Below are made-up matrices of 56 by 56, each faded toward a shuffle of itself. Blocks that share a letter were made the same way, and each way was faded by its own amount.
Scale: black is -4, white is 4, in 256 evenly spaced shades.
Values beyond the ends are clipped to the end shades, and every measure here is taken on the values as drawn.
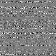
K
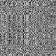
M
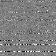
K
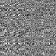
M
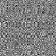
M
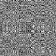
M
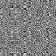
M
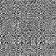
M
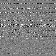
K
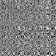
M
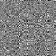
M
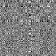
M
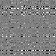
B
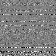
K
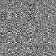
M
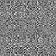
M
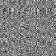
M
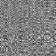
M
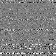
K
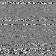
K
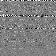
K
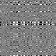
B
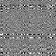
B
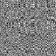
M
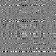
B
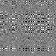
B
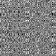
M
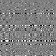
B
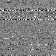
K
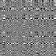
B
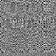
M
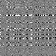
B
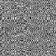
M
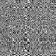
M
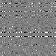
B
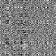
M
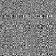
M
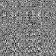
M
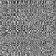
M
